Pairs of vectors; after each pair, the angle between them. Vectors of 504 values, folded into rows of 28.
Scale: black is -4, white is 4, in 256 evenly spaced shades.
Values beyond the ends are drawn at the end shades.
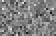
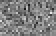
partly opposed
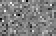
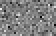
partly opposed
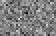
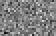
partly aligned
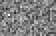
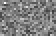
partly aligned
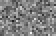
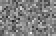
nearly parallel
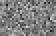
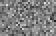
nearly opposite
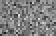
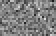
orthogonal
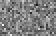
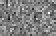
orthogonal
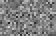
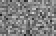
orthogonal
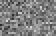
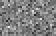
partly opposed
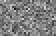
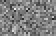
nearly opposite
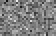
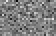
nearly opposite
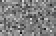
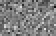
partly opposed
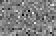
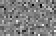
orthogonal
